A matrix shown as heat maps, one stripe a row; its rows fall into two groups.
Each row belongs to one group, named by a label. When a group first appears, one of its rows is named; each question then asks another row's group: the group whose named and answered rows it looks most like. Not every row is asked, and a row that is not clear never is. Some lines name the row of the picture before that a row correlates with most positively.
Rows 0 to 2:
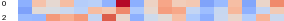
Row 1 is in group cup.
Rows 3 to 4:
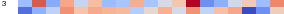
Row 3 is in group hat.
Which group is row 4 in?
cup
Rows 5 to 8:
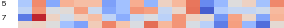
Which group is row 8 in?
cup
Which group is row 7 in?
hat
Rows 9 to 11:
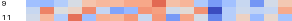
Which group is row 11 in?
cup
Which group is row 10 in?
hat
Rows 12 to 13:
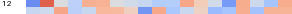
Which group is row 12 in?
hat
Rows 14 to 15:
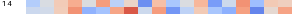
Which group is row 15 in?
cup
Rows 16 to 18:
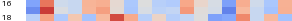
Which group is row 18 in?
cup
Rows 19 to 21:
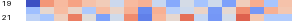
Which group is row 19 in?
hat
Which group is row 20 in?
cup
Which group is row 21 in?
cup
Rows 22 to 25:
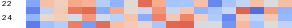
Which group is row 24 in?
cup
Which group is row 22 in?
hat
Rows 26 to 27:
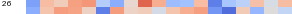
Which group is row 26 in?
hat
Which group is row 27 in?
cup
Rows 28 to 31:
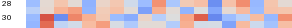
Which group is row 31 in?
hat
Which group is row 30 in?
hat
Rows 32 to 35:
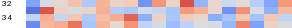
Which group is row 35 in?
cup
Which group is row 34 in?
cup
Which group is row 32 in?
cup
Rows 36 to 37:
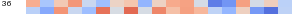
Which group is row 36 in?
cup
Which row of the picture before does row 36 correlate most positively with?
34
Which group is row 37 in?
cup
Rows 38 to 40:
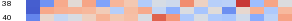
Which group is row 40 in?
cup
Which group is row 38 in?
cup
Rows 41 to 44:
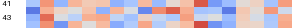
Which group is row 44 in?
hat
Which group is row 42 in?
cup
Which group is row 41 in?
hat
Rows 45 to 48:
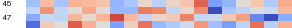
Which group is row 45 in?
hat
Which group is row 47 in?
cup
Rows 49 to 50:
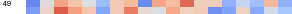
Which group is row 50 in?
cup
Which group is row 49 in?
cup
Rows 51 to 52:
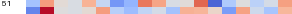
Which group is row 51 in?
hat
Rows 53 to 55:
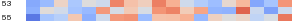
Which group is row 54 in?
cup
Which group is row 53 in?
cup
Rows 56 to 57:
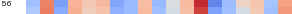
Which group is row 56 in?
hat
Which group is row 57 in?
hat
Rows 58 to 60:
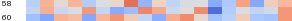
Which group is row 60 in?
cup
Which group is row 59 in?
hat
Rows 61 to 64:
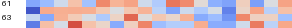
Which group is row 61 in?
cup
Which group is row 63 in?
cup
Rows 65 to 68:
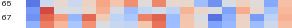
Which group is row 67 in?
hat
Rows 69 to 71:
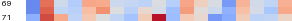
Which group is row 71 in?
hat
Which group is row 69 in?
hat
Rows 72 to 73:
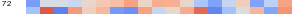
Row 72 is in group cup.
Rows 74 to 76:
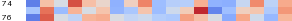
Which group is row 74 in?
hat
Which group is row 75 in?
hat
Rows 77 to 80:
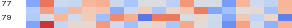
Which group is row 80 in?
hat
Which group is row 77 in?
hat
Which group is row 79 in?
cup
